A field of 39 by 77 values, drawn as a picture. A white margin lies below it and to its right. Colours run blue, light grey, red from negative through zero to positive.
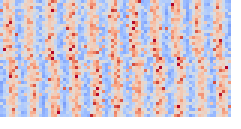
Slope: none. Symmetry: a half turn. Odd rows or columns: none. Average level on the scale: 50%. Stripes: upright, repeating 11 times.
